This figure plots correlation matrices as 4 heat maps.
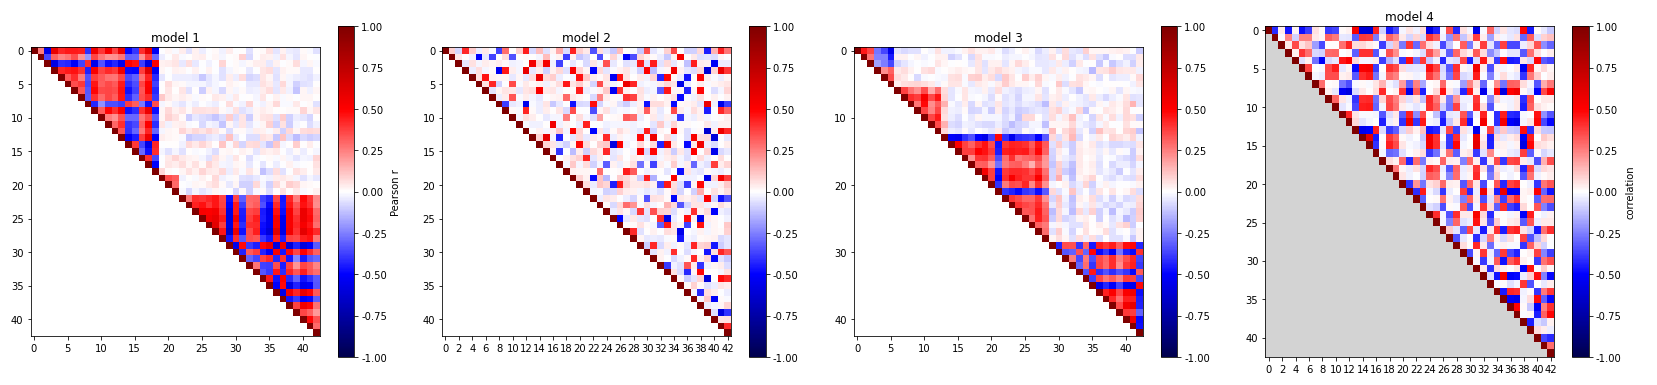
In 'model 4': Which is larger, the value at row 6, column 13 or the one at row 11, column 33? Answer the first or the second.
the second
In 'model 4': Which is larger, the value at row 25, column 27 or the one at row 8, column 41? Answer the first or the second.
the second
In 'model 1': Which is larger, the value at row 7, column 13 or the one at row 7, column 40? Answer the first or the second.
the first
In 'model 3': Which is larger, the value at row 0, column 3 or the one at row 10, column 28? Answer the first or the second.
the second
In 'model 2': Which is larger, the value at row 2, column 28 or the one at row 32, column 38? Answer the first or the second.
the first
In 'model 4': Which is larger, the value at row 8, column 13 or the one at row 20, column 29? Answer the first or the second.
the first
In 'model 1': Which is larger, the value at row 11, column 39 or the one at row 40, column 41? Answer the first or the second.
the second
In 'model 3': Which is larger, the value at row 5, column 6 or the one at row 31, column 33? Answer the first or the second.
the first
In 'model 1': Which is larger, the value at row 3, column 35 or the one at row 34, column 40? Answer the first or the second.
the first
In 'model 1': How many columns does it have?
43
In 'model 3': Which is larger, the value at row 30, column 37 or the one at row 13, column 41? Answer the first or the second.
the second
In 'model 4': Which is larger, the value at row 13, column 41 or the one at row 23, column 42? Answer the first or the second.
the first
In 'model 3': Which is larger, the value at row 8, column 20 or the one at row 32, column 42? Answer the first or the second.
the first
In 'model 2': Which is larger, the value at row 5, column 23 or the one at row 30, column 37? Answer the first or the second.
the first
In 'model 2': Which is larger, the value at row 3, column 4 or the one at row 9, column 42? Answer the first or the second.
the second
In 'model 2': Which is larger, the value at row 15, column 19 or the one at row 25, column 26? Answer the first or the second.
the first
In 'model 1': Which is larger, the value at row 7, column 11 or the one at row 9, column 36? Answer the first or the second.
the first
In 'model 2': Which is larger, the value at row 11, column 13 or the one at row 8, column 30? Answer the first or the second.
the first
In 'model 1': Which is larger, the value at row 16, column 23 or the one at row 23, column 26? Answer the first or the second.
the second
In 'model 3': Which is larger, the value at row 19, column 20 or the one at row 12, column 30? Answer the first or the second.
the first
